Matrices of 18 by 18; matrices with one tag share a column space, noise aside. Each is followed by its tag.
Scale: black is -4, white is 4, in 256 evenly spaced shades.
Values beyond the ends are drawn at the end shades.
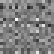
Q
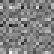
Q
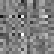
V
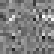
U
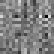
V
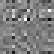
U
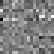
U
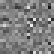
Q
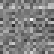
Q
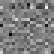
Q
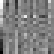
V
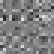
U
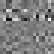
U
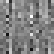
V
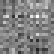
V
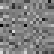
Q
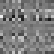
U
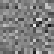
Q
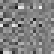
Q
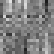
V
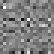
Q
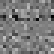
U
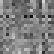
V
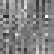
V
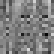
V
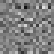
Q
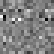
U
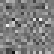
Q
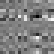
U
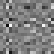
Q
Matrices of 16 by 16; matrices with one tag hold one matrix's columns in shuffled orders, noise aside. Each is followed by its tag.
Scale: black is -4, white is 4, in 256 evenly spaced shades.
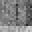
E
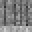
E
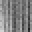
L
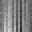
L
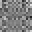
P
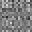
P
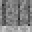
E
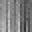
L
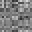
P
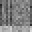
E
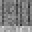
E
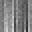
L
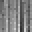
L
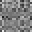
P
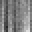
L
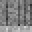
E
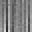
L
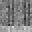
E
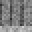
E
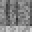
E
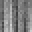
L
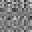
P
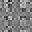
P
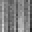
L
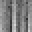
L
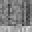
E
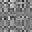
P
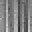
L
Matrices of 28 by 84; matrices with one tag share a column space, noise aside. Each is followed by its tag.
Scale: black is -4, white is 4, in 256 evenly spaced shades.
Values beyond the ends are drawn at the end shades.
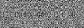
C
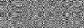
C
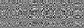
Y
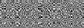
Y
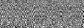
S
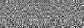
S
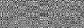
C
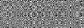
C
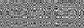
Y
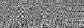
S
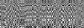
S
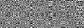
C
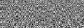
S
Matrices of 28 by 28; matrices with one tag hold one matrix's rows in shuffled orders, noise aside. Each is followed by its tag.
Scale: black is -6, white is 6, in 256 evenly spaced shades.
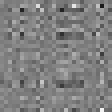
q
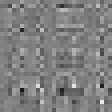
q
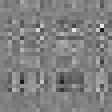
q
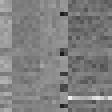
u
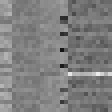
u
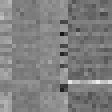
u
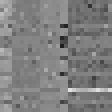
u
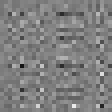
q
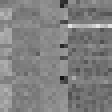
u
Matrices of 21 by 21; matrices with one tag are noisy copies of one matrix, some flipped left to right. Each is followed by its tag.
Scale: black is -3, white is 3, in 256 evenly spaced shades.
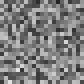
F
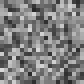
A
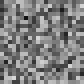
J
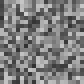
J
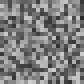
J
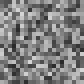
A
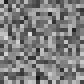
F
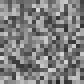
J
